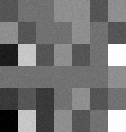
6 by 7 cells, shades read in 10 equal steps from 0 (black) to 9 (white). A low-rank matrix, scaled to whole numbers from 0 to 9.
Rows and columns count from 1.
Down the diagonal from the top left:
3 3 3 4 5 4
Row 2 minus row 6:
5 -4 2 -1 2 0 -6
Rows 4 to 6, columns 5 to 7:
4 4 5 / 5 3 4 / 3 4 9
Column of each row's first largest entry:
4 1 7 7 5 7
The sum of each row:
29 28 32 29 23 30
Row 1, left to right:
3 4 4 5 5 3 5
